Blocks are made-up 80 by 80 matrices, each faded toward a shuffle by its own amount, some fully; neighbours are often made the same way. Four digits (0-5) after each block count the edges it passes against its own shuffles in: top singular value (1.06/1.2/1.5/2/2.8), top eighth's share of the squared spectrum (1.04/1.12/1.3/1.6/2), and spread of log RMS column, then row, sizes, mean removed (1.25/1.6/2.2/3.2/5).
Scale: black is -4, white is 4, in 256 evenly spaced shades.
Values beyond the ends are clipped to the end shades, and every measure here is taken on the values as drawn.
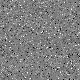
0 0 0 0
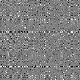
5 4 2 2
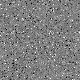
0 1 0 1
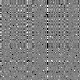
5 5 3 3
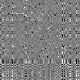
5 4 3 2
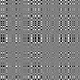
5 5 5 4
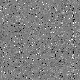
3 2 1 0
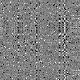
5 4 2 2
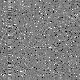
3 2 1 1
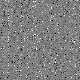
3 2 1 0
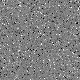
1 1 0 0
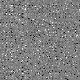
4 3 1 1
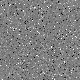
0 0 0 0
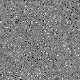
3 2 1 1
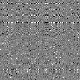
5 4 3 3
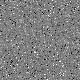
0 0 0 0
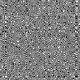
4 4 2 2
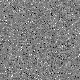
2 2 0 0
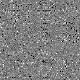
3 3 1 1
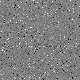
1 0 0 0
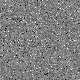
0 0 0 0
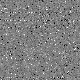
1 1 0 1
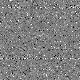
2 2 0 2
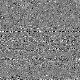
2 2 0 3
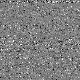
1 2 0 2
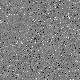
0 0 0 0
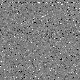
2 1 0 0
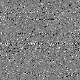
2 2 0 2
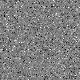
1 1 0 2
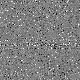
1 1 0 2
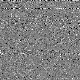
2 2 0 3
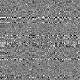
4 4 2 3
